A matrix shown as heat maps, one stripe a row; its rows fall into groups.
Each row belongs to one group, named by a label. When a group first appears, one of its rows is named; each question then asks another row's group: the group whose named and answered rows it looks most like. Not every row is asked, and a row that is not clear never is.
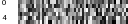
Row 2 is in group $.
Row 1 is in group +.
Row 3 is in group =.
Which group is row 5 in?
+
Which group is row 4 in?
+
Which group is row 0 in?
+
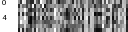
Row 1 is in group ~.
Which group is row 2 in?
$
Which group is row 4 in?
$
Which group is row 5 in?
$
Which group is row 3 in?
~
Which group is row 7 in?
~
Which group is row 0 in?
+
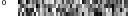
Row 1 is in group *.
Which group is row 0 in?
=
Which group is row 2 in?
+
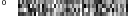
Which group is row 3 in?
~
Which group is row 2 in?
$
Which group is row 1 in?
=
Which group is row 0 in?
~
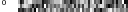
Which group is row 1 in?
$
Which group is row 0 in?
*
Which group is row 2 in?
~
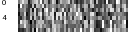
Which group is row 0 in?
+
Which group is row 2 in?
+
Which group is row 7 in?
~
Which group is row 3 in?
=
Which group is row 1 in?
~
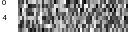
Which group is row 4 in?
*
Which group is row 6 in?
=
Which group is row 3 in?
+
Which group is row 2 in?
+
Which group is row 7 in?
$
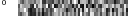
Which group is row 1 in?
+
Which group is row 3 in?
$
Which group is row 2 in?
$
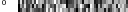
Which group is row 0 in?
~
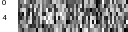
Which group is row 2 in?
+
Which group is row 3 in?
=
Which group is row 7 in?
*
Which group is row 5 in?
=
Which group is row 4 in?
=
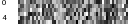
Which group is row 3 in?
$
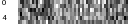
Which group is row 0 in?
*
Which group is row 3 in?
$
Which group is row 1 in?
*
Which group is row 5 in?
+
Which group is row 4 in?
*
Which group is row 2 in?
$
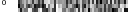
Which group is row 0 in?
=
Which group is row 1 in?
=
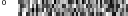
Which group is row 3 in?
+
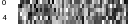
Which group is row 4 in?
+
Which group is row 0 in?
*
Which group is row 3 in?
$
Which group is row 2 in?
$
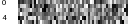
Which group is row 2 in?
*
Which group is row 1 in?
$
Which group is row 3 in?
$
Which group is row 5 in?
+
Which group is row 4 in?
=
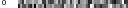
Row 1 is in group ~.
